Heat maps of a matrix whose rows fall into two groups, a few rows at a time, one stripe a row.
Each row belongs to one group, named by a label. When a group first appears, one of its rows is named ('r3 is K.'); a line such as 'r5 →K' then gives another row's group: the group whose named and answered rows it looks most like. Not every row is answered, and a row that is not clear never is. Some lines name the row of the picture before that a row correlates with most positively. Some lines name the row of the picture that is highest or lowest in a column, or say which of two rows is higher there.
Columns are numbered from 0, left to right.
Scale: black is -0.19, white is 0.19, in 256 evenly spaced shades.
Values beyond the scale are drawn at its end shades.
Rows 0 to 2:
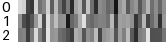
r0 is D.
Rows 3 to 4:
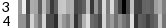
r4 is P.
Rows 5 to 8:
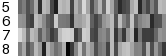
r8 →D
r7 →P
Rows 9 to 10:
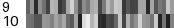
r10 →D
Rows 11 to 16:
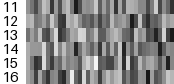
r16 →P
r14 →D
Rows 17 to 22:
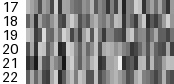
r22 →P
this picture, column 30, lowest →18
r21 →P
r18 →P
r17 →D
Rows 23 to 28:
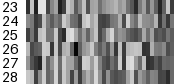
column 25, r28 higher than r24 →No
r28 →D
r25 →P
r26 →D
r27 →D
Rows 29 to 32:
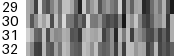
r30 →D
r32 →D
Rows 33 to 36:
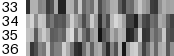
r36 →D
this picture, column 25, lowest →35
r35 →P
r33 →P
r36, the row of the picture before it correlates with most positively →30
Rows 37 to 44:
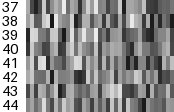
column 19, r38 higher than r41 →No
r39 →P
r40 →P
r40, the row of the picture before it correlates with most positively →33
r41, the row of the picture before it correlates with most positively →34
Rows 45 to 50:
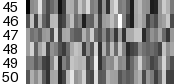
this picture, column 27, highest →47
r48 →P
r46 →P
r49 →P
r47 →D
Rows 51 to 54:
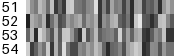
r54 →D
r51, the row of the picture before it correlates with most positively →48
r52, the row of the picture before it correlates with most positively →45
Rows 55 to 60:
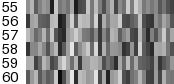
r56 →P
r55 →D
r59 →D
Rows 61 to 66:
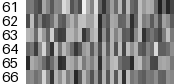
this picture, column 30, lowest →63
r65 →P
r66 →D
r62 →P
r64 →D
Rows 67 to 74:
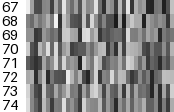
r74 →D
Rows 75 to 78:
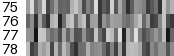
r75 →P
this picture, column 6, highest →76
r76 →P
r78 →D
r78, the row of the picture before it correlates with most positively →70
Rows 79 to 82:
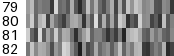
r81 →D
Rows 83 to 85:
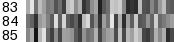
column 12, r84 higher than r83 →No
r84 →D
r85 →D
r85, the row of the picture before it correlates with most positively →82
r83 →P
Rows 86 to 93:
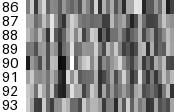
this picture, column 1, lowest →89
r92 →P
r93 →D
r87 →P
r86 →D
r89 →P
